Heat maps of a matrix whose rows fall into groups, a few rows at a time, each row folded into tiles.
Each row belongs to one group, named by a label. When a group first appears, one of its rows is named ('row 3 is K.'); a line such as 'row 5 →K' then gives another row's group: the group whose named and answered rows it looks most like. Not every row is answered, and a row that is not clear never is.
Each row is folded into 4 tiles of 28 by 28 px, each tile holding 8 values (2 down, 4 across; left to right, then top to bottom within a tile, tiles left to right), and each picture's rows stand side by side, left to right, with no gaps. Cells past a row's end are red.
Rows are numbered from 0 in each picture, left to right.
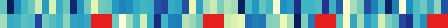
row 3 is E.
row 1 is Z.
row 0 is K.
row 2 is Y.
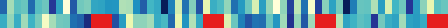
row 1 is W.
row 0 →E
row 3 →K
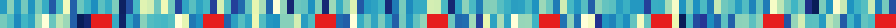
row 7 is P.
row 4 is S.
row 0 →E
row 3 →W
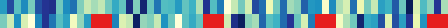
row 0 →Z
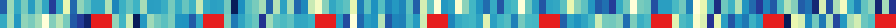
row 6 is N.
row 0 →E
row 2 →K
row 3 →W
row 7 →P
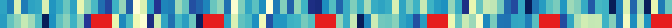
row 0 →Z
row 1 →N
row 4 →N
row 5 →W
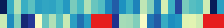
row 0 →S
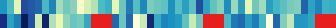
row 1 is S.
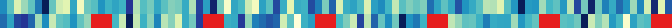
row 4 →K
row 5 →P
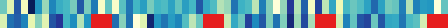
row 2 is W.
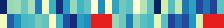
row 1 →N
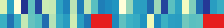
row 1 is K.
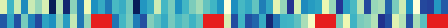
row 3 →Z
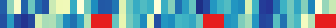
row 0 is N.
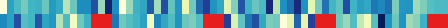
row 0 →P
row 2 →Y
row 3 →Z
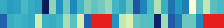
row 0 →Y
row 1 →Z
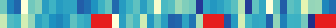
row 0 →N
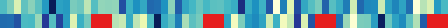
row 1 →Z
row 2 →Y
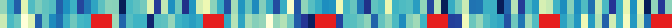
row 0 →N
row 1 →K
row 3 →P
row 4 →W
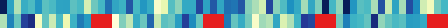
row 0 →S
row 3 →K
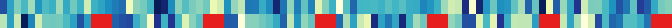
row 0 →S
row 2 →W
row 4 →P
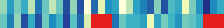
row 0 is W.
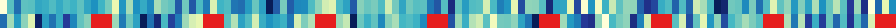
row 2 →Z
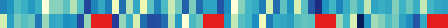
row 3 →S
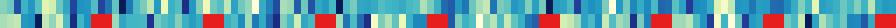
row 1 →K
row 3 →S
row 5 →Y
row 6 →Y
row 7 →S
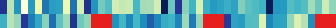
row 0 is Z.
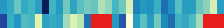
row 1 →W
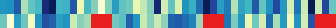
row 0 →Z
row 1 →N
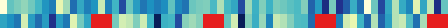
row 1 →Z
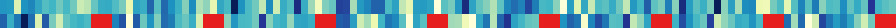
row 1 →W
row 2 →K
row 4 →N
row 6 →K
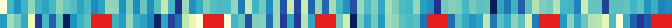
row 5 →E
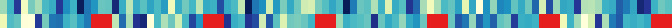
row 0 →N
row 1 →S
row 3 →K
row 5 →N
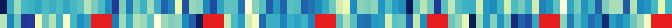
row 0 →S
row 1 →E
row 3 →Y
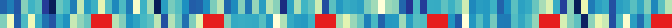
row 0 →Z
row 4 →W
